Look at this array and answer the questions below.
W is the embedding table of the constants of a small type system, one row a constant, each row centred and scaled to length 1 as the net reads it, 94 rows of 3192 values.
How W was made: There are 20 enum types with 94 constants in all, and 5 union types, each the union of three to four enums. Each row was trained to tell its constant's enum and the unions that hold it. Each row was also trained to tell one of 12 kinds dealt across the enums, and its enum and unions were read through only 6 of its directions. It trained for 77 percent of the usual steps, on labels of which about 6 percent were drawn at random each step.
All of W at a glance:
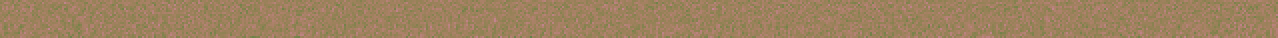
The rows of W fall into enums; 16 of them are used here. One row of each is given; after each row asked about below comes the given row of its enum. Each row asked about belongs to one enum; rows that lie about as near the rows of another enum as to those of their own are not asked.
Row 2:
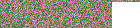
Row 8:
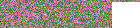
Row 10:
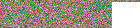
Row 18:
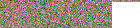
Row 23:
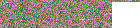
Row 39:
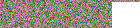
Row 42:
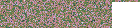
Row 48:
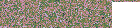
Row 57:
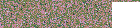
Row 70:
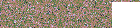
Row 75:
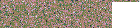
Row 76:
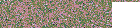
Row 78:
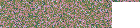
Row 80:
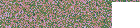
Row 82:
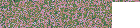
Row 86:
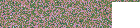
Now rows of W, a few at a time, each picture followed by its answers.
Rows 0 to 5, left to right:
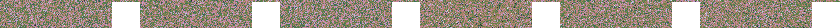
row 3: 70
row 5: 10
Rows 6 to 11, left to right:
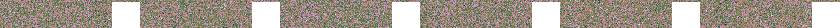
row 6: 86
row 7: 8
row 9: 42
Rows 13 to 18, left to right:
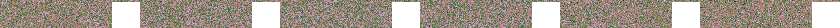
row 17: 10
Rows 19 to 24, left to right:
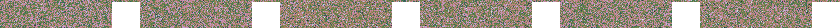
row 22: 48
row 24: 10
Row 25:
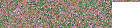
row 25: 76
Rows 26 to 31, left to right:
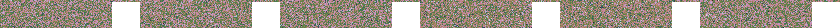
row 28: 10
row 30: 82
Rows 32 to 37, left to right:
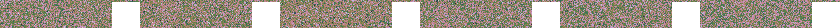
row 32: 86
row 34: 39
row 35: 39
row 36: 75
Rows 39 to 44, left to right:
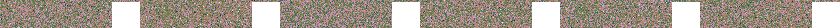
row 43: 23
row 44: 48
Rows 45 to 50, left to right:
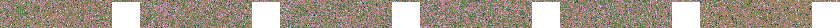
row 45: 75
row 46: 39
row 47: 75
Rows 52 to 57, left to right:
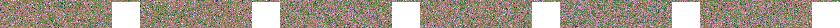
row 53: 75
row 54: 10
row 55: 39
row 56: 86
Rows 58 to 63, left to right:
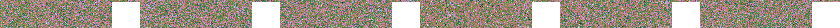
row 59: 75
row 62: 42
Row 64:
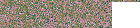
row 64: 23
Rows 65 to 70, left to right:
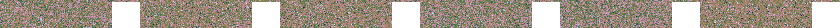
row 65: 42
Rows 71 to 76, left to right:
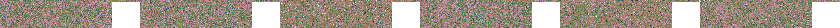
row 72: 48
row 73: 57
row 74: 76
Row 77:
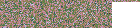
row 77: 8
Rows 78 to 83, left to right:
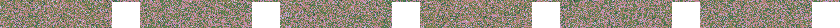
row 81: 78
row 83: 78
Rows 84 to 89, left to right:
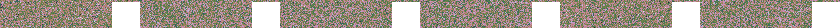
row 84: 48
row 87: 57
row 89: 86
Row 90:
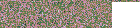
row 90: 86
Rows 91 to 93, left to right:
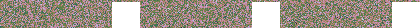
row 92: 82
